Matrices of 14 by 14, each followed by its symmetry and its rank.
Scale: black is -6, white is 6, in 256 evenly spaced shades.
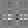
neither, rank one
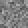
antisymmetric, full rank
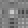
symmetric, rank one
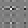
neither, rank one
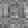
neither, rank three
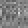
neither, rank three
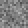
antisymmetric, full rank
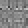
neither, rank three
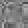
antisymmetric, rank two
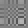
symmetric, rank one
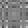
symmetric, rank one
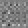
neither, rank three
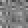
antisymmetric, rank two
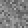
antisymmetric, full rank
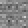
neither, rank three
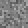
antisymmetric, full rank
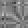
antisymmetric, rank two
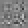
antisymmetric, rank two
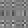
neither, rank one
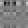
neither, rank one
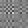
symmetric, rank one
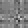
antisymmetric, rank two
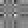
symmetric, rank one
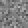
antisymmetric, full rank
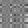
neither, rank one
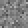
antisymmetric, full rank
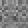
neither, rank three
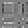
antisymmetric, rank two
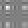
symmetric, rank one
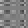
neither, rank one
